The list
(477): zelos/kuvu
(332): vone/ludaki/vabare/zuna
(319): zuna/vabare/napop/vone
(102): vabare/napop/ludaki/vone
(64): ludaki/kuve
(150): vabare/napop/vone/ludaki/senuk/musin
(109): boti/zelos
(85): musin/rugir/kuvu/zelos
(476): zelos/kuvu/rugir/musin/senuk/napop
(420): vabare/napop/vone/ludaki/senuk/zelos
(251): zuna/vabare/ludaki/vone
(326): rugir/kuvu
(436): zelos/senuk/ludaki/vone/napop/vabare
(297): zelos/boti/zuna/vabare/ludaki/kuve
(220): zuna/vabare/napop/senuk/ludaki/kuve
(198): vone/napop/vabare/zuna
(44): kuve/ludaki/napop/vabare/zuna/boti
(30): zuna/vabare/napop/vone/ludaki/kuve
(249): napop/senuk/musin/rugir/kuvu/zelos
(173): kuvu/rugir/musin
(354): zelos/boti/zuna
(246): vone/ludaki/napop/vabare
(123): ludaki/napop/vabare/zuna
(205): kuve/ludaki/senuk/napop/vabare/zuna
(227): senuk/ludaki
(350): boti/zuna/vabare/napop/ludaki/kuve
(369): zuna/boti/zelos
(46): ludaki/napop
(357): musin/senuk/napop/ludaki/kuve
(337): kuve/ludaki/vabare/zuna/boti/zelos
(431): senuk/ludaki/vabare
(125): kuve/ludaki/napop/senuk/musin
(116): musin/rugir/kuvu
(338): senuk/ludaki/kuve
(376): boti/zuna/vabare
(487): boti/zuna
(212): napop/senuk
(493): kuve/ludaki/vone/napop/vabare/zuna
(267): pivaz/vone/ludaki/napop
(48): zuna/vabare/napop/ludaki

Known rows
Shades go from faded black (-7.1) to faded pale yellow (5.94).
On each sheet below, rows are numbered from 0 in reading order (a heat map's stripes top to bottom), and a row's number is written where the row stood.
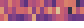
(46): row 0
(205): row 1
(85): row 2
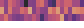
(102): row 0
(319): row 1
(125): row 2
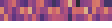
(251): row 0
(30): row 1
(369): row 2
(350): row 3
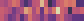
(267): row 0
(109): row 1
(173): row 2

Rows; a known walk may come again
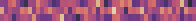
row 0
(319)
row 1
(123)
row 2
(227)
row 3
(109)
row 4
(116)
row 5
(30)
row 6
(297)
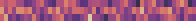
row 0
(125)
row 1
(251)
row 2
(46)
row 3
(431)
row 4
(332)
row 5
(493)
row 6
(487)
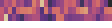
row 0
(338)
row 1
(477)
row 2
(212)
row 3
(198)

